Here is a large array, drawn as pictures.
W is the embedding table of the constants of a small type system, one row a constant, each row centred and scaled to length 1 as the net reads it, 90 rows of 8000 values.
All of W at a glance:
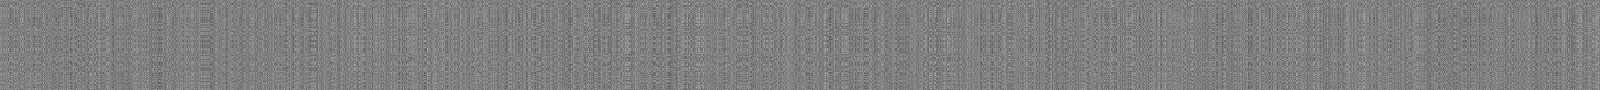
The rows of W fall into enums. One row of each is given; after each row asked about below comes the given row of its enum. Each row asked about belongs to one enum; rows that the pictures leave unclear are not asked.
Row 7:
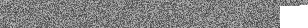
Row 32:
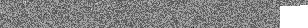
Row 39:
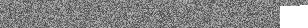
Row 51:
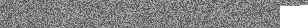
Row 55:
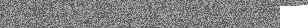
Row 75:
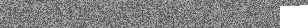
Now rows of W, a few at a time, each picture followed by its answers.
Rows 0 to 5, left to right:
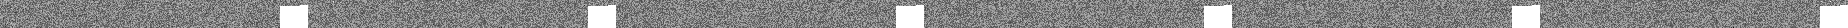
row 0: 7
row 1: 32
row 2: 51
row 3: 55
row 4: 55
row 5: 32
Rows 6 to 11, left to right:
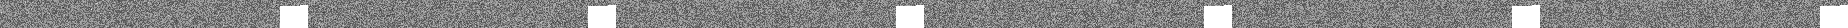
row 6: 32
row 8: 75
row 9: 39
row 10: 55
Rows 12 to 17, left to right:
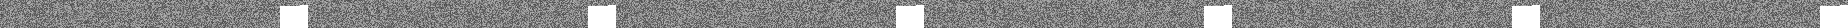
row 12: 55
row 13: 75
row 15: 75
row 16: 75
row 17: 51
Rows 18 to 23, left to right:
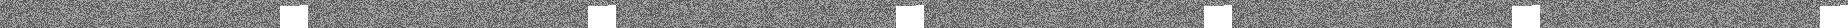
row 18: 51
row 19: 51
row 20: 55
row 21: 51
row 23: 32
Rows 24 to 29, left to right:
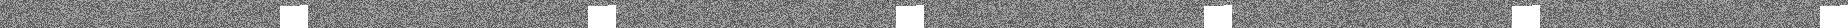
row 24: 51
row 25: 51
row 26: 32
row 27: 55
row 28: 32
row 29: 75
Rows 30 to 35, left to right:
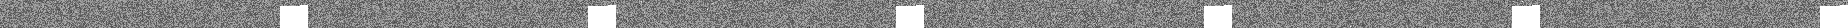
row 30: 75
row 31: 55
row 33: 39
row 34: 32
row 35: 55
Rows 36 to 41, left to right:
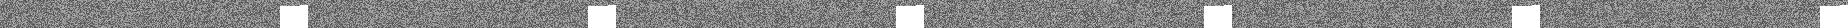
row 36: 51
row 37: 51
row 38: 75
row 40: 55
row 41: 55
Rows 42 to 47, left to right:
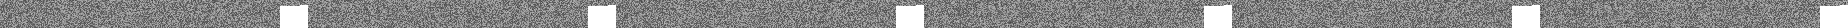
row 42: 51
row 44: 51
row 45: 55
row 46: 51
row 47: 55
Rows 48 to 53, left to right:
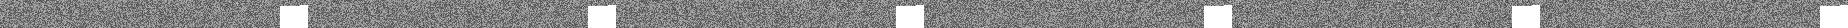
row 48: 75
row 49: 75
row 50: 75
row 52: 7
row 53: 51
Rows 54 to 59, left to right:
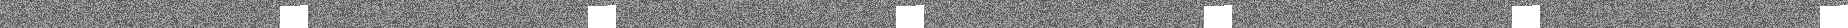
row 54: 32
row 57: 32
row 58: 32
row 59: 55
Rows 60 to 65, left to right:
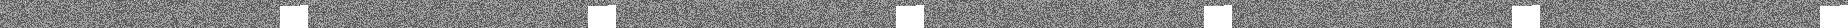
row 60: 32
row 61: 7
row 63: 75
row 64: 51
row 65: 51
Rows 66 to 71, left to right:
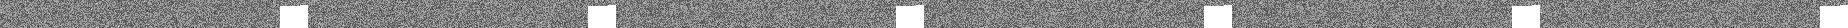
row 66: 32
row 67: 7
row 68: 55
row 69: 51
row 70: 55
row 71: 32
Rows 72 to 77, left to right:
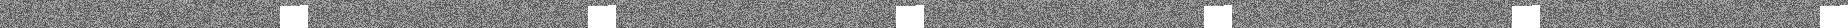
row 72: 39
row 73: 75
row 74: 7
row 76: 32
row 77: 75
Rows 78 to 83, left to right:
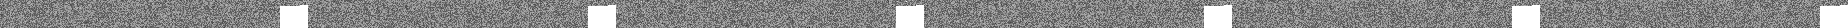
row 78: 55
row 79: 75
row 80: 32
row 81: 55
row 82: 75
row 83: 75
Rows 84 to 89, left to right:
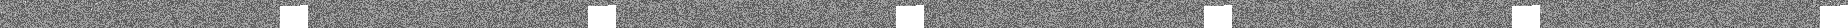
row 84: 32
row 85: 51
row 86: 75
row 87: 51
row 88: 75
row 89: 32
